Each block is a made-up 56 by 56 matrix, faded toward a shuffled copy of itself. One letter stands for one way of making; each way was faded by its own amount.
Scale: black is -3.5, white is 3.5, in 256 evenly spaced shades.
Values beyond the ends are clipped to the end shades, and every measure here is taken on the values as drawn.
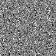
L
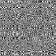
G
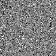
L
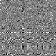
G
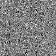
L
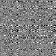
G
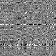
G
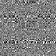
G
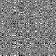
G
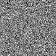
L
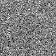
L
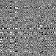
G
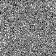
L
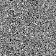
L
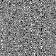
L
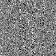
L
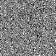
L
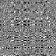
G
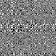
G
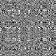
G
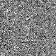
L
